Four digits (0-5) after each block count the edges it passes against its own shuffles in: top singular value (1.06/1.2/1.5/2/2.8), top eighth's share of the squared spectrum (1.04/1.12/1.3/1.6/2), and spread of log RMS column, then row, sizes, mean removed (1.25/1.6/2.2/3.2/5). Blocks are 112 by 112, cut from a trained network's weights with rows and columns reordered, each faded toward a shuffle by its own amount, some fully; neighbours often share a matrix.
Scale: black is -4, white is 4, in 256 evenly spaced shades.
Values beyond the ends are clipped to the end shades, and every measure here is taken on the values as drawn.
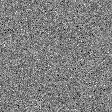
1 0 0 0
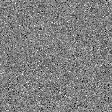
3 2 1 1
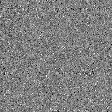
3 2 0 1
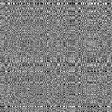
5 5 3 4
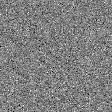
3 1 0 0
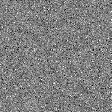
3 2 1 1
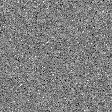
2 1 0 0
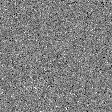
1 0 0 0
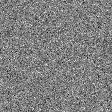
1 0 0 0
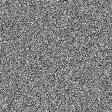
0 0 0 0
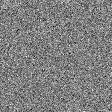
0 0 0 0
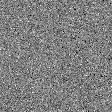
0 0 0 0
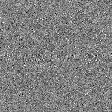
3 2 0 1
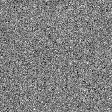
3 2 0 1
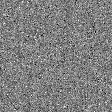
0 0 0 0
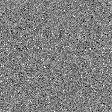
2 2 1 0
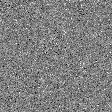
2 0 0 0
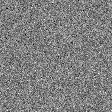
0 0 0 0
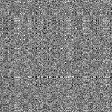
4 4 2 3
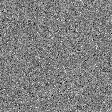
2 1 0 0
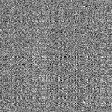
4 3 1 3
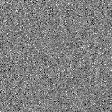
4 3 1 2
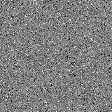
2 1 0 0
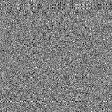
4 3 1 2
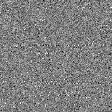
3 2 0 2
